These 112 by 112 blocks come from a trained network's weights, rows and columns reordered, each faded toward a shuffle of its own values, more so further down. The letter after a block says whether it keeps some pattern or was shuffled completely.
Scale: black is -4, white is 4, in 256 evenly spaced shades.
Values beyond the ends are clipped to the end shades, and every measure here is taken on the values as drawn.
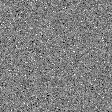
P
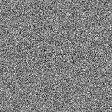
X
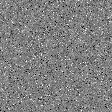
P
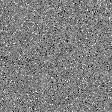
P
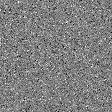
P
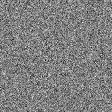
X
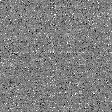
X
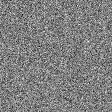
P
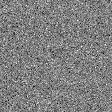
X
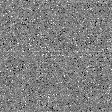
X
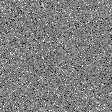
P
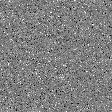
P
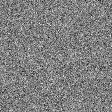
P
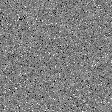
P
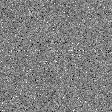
X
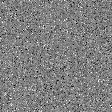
X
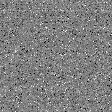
X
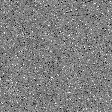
P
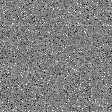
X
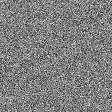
P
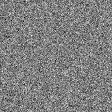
X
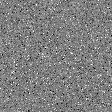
P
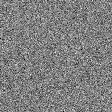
X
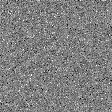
X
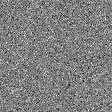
P
